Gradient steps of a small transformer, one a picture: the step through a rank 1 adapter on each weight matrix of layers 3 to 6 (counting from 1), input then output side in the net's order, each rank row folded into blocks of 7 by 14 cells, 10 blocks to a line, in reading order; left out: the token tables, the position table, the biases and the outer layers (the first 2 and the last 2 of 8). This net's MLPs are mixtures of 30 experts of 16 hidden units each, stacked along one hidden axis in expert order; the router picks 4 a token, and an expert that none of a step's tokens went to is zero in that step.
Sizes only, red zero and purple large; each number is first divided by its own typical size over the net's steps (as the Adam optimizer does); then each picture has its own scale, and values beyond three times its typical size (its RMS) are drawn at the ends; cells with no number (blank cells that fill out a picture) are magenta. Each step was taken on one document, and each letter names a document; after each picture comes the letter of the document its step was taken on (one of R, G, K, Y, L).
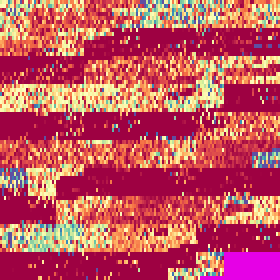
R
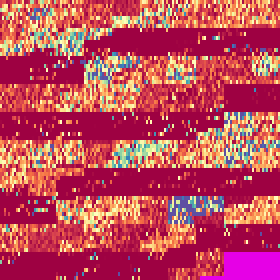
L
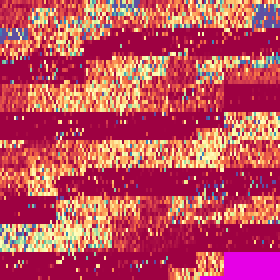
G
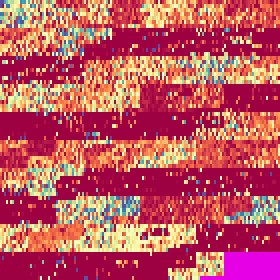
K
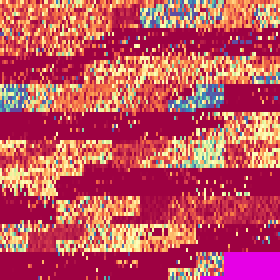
R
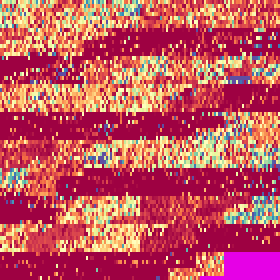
K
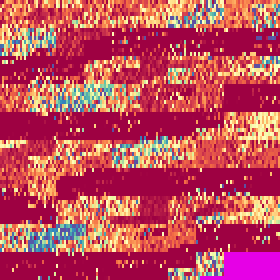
R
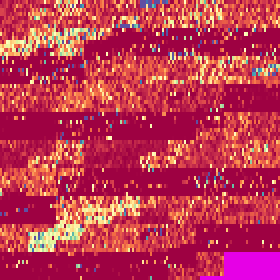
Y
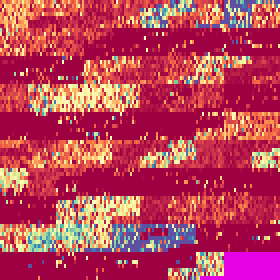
K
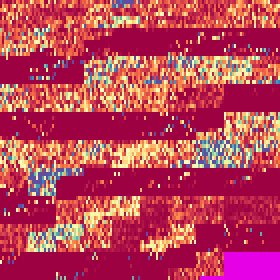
L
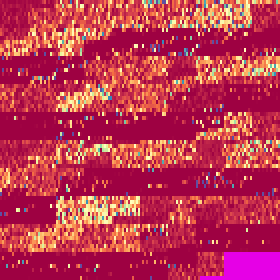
Y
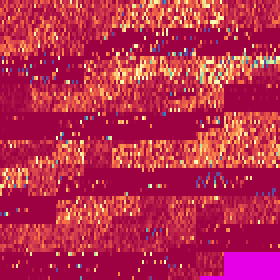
Y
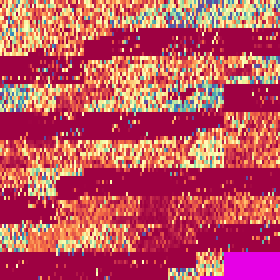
R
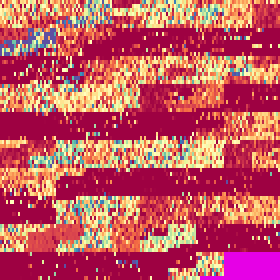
K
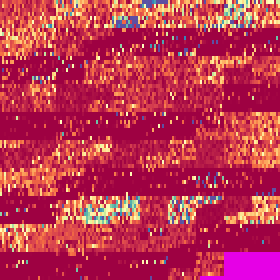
Y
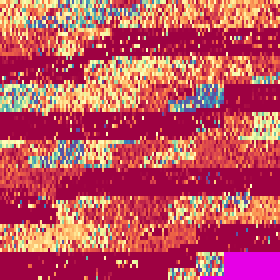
R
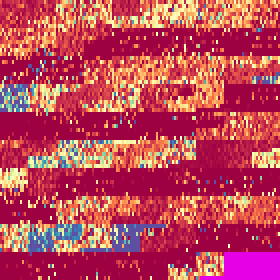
R
